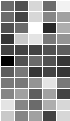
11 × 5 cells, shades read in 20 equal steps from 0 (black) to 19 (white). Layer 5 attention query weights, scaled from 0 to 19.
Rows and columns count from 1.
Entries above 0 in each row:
5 5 5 5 5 4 5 5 5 5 5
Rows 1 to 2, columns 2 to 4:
6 16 8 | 5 16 10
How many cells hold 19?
1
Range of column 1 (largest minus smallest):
17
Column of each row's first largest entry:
5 3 3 3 5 3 2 4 2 1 5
